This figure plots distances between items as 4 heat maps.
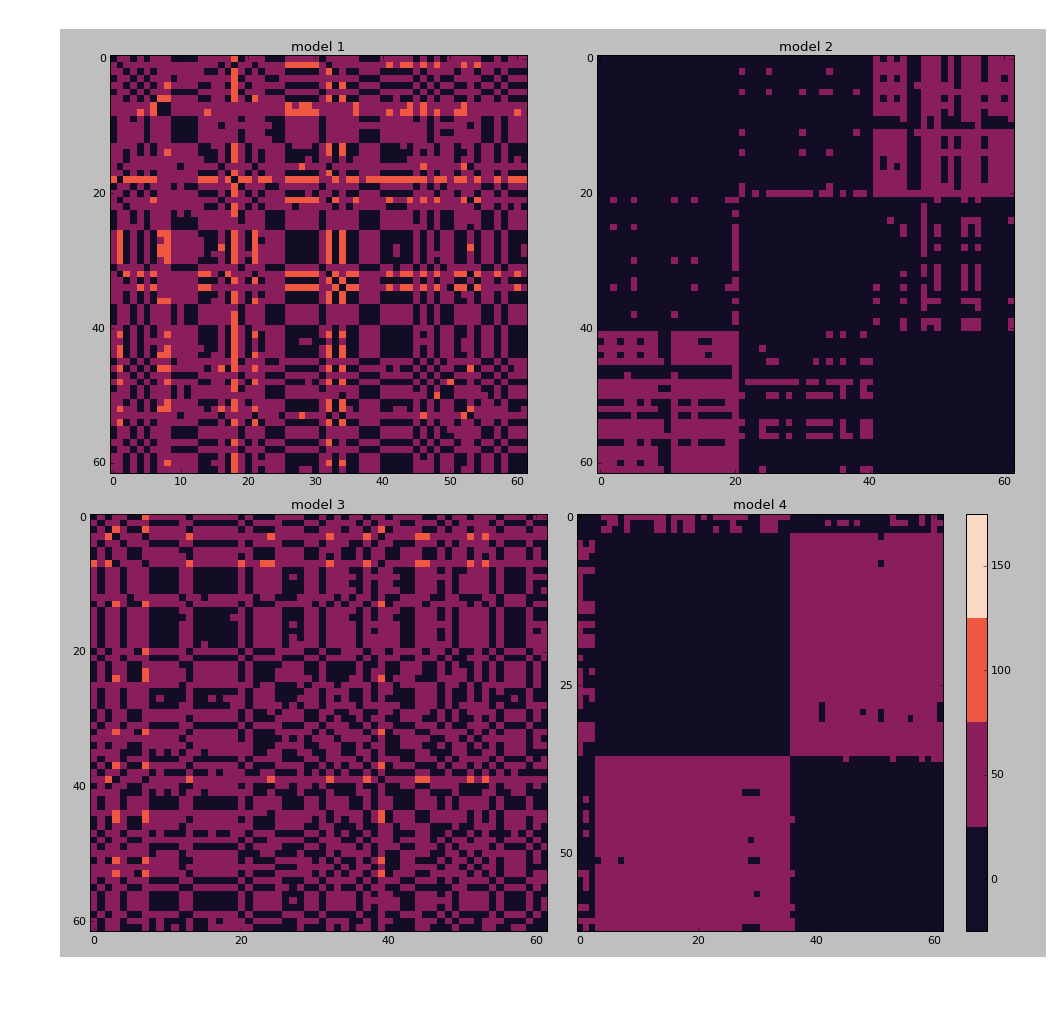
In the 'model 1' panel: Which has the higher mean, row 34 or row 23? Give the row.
34
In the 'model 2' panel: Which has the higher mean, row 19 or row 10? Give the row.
19
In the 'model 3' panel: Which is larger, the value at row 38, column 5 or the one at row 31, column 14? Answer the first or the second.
the first
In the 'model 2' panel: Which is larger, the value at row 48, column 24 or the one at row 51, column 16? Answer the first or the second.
the first
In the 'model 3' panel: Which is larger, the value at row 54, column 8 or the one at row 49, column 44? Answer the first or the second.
the second
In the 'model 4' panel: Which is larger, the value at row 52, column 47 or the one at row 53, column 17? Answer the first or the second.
the second
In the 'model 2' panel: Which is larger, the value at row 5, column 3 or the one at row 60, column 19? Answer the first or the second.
the second
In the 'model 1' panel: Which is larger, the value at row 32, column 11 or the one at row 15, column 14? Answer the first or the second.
the first
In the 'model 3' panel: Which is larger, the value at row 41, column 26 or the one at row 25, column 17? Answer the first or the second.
the second
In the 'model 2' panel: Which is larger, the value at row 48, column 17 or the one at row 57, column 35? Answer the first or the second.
the first
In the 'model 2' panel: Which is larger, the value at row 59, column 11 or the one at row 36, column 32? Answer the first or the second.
the first
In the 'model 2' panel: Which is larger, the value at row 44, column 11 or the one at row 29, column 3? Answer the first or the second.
the first
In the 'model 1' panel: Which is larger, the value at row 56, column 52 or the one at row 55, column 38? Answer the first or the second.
the first
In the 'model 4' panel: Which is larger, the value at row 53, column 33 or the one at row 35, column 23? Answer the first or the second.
the first
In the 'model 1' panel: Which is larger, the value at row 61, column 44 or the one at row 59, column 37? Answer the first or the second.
the second
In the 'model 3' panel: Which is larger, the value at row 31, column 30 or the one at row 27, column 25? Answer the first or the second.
the first
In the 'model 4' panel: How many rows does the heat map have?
62
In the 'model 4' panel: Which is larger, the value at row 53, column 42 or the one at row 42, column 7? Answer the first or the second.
the second
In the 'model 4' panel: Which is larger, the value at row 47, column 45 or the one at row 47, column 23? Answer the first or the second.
the second
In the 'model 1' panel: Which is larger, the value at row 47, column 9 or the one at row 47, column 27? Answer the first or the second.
the second
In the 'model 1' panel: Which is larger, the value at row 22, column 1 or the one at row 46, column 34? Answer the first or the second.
the second
